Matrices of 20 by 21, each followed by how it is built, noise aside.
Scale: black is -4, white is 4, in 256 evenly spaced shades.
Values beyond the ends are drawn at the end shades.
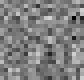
low rank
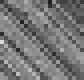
Toeplitz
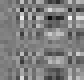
low rank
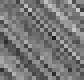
Toeplitz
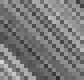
Toeplitz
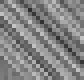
Toeplitz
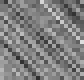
Toeplitz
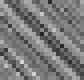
Toeplitz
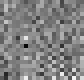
low rank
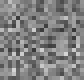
low rank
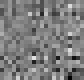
low rank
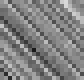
Toeplitz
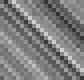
Toeplitz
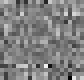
low rank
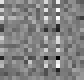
low rank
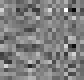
low rank
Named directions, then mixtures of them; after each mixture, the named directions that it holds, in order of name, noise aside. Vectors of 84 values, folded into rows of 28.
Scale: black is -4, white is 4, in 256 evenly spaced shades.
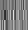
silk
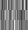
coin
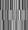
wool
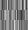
coin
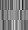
coin, wool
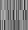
coin, silk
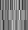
wool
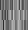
silk, wool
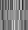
coin, wool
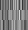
wool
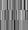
coin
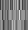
wool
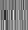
silk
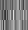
silk, wool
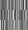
coin, silk
